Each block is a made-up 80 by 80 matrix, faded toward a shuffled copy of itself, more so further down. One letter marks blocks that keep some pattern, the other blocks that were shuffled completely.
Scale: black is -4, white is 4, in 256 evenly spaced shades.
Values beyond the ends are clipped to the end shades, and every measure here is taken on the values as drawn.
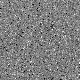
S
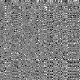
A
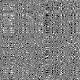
A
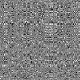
A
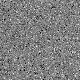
S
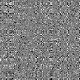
A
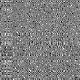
A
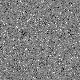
S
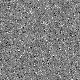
S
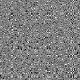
A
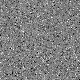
S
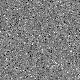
S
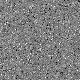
S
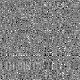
A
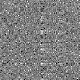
A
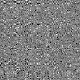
A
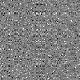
A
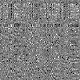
A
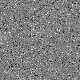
S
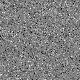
S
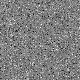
S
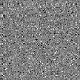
A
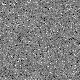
S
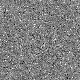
S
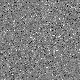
S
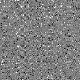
A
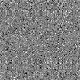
A
